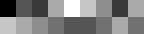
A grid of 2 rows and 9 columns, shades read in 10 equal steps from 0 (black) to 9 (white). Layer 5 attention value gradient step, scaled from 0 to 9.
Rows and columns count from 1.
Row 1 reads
0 3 2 6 9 7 5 2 6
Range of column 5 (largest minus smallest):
6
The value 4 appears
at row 2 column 4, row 2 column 7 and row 2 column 9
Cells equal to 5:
2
